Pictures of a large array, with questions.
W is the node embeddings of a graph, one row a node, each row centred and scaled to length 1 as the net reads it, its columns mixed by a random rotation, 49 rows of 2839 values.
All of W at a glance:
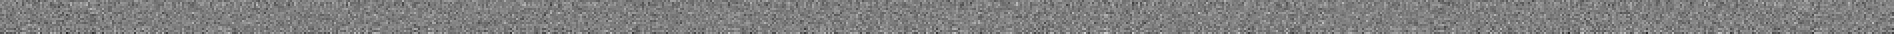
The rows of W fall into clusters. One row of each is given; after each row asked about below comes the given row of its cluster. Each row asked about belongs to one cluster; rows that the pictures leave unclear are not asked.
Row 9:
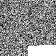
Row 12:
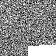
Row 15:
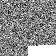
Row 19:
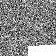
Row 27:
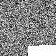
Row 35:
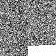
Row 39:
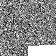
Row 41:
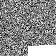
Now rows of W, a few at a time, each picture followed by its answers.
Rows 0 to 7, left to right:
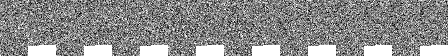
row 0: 35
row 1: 35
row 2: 19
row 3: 39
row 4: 39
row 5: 9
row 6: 9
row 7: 9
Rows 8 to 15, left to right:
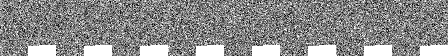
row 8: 39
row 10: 15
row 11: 39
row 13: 39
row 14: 35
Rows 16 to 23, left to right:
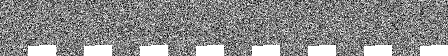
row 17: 35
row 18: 19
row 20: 12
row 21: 27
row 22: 27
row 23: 9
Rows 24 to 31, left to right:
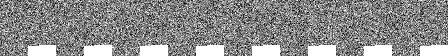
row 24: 27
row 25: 15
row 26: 39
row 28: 15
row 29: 35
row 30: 19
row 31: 9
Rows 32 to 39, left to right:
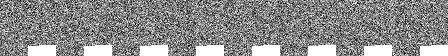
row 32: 27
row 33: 19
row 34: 19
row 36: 9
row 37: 15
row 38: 41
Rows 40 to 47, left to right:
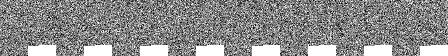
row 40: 12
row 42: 27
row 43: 12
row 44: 27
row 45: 35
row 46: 9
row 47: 41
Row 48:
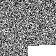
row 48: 27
